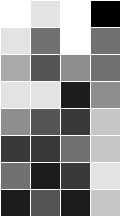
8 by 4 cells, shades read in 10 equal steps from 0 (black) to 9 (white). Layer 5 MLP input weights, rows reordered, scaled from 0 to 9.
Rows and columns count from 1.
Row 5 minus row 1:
-4 -5 -7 7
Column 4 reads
0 4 4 5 7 7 8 7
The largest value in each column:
9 8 9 8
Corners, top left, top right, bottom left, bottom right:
9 0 1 7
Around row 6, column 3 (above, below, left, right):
2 2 2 7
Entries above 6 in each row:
3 2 0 2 1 1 1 1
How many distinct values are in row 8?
3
